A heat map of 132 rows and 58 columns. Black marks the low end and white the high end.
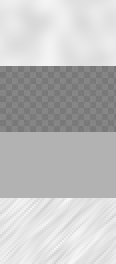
It is made of 4 by 1 panels. Panel 1,1: very high, smooth, faint in contrast. Panel 2,1: middling, checkered, faint in contrast. Panel 3,1: high, flat. Panel 4,1: very high, slanting up to the right, faint in contrast.
